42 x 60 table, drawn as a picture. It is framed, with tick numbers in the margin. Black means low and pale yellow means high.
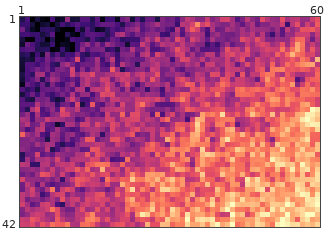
Ninth with the highest average: bottom right. Slope: up to the bottom right. Ninth with the lowest average: top left. Odd rows or columns: none.
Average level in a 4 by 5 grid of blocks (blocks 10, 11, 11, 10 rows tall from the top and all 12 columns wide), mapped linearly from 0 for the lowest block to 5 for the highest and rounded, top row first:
01223
12234
22344
23445
